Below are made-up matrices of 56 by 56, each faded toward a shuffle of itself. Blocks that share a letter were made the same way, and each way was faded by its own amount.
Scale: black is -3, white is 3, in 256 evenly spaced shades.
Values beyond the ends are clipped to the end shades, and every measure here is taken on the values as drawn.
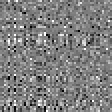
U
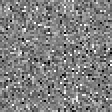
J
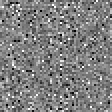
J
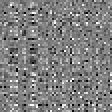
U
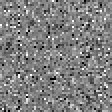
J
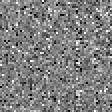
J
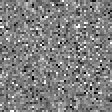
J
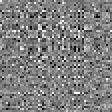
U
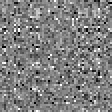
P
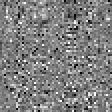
P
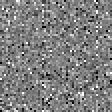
J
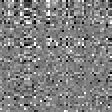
U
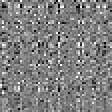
U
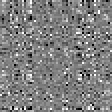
U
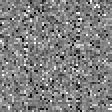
J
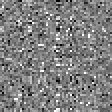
P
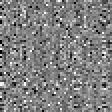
P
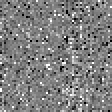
J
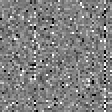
P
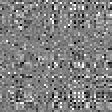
U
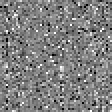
J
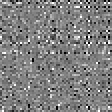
U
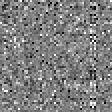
P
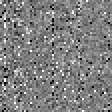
J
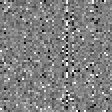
P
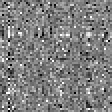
P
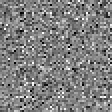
P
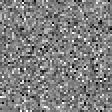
J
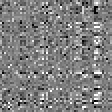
U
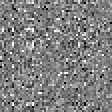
P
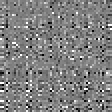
U
